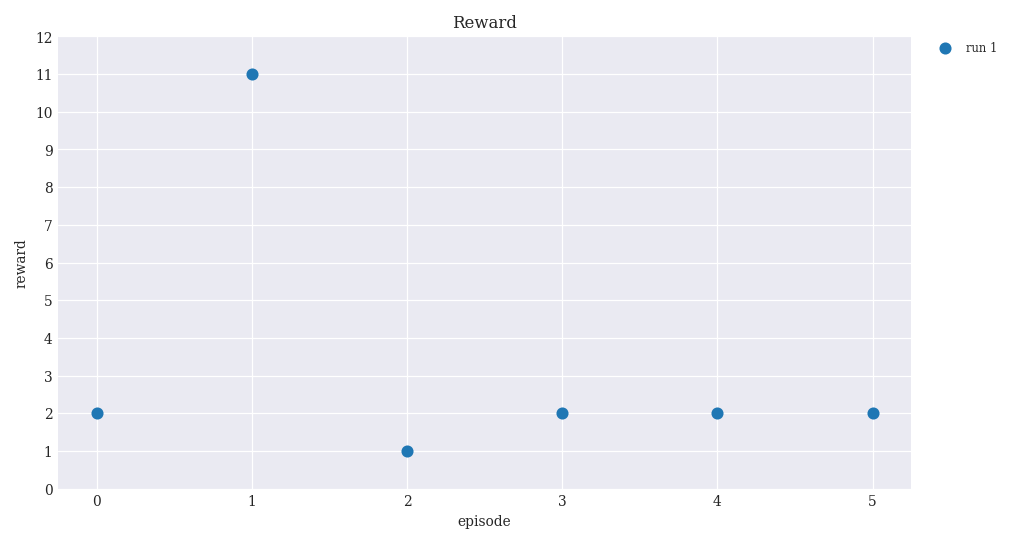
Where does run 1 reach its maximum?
1
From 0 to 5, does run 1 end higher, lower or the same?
the same
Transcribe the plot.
Title: Reward
x-axis: episode, ticks 0 1 2 3 4 5
y-axis: reward, ticks 0 1 2 3 4 5 6 7 8 9 10 11 12
Legend: run 1
Values:
run 1: 2 11 1 2 2 2
